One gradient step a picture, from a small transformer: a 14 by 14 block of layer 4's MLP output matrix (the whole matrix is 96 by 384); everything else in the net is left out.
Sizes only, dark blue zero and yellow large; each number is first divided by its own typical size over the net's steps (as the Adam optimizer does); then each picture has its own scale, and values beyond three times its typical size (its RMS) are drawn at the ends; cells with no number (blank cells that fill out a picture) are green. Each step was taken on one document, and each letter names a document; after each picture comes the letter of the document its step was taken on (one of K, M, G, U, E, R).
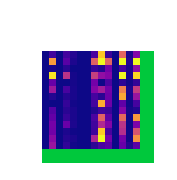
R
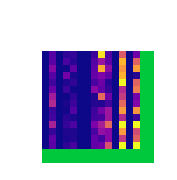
R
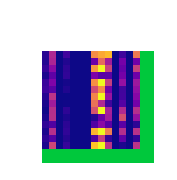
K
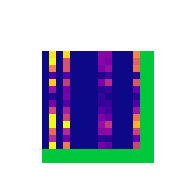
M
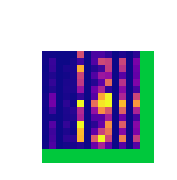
K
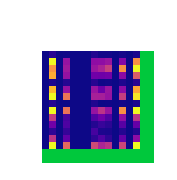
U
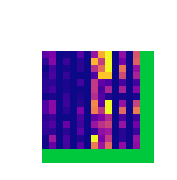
K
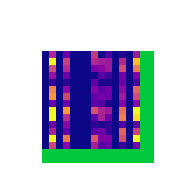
U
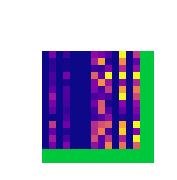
R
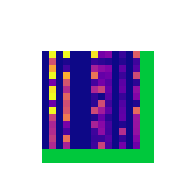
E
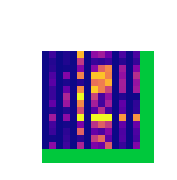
K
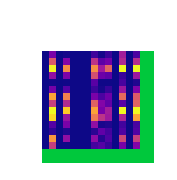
U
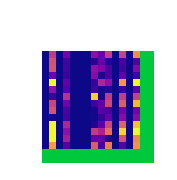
U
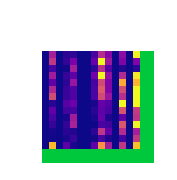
R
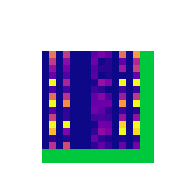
U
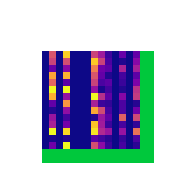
E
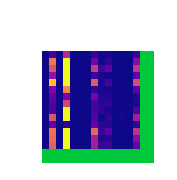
E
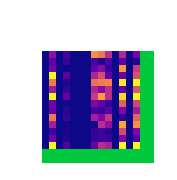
U
